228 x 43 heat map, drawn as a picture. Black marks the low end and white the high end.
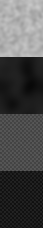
The table splits into 4 rows of 1 panel. Panel 1,1: high, blotchy, faint in contrast. Panel 2,1: very low, smooth, faint in contrast. Panel 3,1: low, checkered, faint in contrast. Panel 4,1: very low, checkered, faint in contrast.
